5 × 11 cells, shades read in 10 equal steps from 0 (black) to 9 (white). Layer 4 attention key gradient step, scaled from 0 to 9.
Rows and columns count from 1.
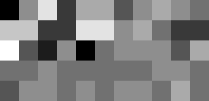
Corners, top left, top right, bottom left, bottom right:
0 4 3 4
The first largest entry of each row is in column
3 5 1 3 10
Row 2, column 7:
5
